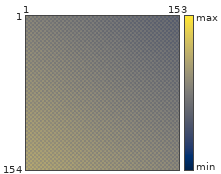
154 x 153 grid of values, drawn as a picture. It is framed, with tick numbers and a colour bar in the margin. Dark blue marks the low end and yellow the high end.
Neither half mirrors the other. The values follow a bell shape. A checkerboard runs through the table. No single row or column stands out from its neighbours. Values rise toward the bottom left. The ninth with the lowest average is the top right.
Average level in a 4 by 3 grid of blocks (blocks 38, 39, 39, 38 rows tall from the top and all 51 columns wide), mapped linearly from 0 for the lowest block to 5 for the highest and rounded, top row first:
210 / 321 / 432 / 543
